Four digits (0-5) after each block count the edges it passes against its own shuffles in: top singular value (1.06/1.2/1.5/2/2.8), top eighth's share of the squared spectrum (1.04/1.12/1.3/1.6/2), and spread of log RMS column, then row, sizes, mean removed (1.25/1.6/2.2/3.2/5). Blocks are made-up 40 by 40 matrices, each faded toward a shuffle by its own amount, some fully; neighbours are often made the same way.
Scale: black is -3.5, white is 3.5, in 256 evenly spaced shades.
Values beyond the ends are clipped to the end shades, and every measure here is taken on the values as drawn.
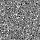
0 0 0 0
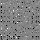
3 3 1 1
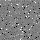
0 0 0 0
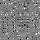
3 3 1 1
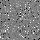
2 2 1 0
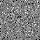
2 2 0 0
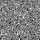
2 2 0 0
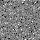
0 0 0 0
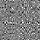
4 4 2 2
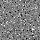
0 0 0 0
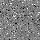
0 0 0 0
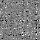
2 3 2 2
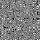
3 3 2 2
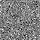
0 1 0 0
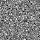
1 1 1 0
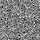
0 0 1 0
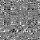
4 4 2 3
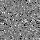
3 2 0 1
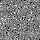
1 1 0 0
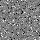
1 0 0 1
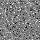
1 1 0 0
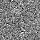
0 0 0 0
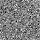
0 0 0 0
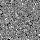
0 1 0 0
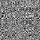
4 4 2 2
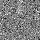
1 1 0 0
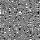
3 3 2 1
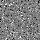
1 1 0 0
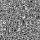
3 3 1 1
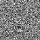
3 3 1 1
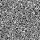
1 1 0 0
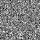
2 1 0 1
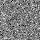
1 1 0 0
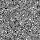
1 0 0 0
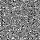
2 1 0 0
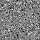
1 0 1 0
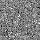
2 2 0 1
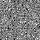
1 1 0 0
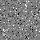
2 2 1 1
